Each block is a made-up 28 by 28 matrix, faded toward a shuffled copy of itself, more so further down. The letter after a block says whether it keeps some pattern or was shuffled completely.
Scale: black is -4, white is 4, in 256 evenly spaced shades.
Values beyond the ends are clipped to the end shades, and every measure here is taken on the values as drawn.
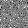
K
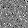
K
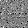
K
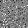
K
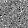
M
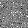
K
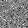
M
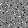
M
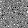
K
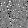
K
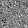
M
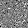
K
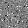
K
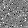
M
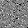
K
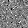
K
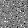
K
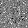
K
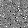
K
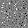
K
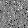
M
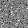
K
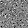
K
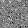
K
